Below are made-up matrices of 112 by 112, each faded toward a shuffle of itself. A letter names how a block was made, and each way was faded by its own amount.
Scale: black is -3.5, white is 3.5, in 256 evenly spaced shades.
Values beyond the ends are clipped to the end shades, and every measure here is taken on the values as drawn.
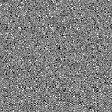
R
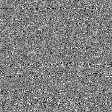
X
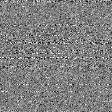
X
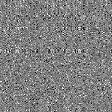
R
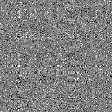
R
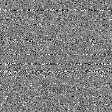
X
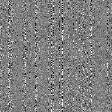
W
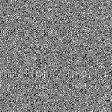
R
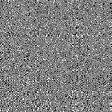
R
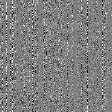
W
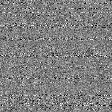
X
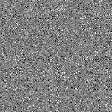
R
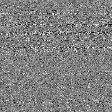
X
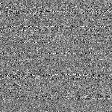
X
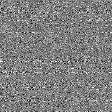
X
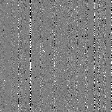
W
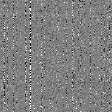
W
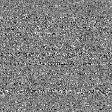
X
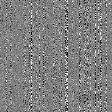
W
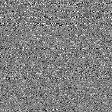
X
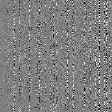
W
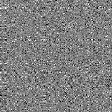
R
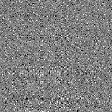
R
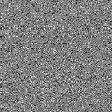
R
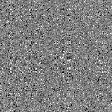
R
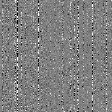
W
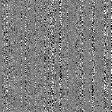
W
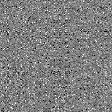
R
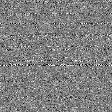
X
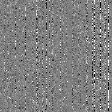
W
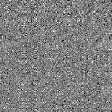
R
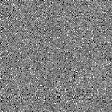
R
